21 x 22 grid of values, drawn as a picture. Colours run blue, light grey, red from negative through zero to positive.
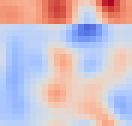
The field is mottled with small blotches. A horizontal seam about 20% of the way down splits the table, and the top part is higher. On average the colour sits 50% of the way up the scale.
